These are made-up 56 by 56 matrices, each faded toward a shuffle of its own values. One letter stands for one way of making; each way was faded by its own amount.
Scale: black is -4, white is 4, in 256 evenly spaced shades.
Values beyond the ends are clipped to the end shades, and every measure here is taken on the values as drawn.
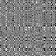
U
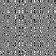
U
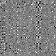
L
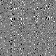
L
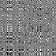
U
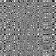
U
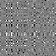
U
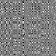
U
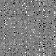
L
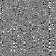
L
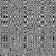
U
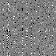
L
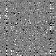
L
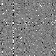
L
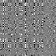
U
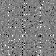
L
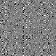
L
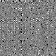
L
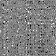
L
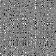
L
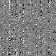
L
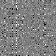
L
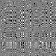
U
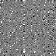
L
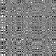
U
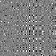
U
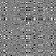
U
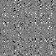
L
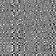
U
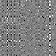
U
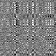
U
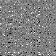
L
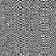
U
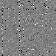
L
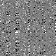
L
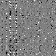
L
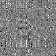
L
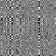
U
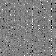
L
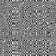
U
